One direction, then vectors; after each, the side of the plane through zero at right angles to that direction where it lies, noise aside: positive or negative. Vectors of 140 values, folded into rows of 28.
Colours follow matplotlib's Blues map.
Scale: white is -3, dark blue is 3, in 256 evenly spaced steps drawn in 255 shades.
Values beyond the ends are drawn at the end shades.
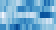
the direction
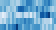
positive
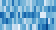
negative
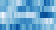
positive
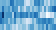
negative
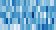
negative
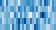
positive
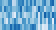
positive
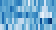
negative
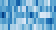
negative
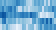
negative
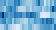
negative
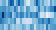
negative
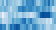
positive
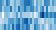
positive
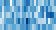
positive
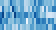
negative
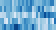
positive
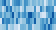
negative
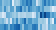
positive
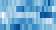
positive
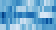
negative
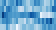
negative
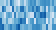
positive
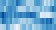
negative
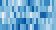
positive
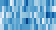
positive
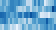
negative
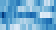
negative
